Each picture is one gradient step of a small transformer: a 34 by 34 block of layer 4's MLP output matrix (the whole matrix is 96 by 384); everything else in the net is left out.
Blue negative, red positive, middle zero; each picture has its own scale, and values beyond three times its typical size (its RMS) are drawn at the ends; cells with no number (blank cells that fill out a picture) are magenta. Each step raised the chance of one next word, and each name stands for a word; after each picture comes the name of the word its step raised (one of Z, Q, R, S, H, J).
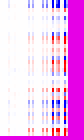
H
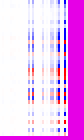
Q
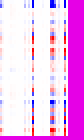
H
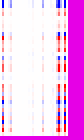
H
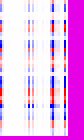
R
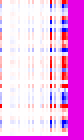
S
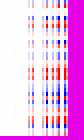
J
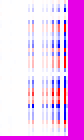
R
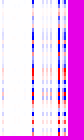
Q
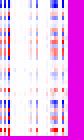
H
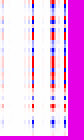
S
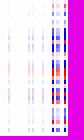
Q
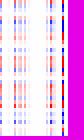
S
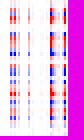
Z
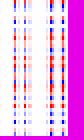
S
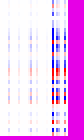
Q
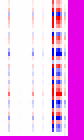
Z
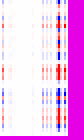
J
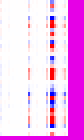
J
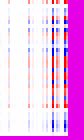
S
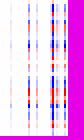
R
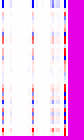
H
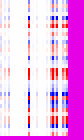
J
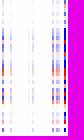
Q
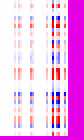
J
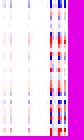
H
